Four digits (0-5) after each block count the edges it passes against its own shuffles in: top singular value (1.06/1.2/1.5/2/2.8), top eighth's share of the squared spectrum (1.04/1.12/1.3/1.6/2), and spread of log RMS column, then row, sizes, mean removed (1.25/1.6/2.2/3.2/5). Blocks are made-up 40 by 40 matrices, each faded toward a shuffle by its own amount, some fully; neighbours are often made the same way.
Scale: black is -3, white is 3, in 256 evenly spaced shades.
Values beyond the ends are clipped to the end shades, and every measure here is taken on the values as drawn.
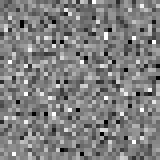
0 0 0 0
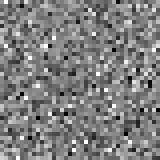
1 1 0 0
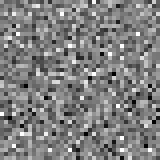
0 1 0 0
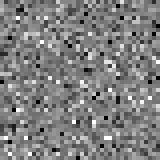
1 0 0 0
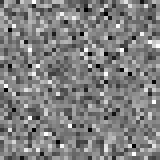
2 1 0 0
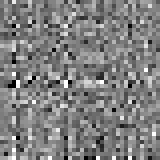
4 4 2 2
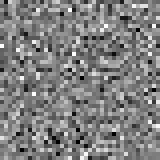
2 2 0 1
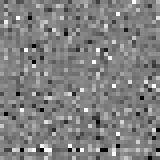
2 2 0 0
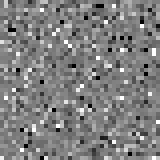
1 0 0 0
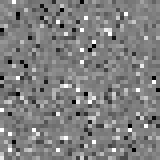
0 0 0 0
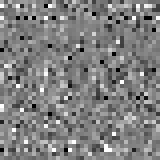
3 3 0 1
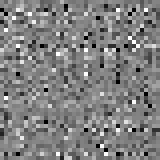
3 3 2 2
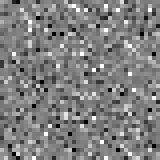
0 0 0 0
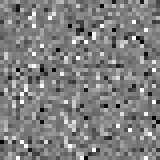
0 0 0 0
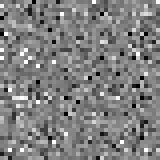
2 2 0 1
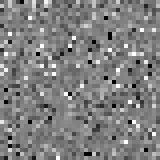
1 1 0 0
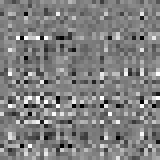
4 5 3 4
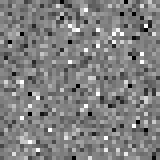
0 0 0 0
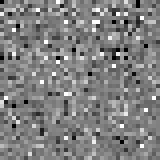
3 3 1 1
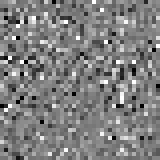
3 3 1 2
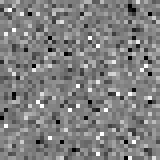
1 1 0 0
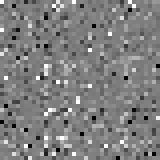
2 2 1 0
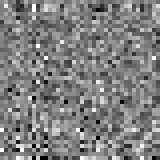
4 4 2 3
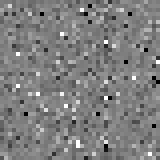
1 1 0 0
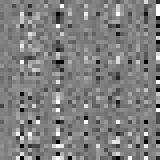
4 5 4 2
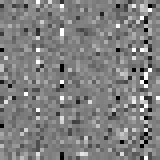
3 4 3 0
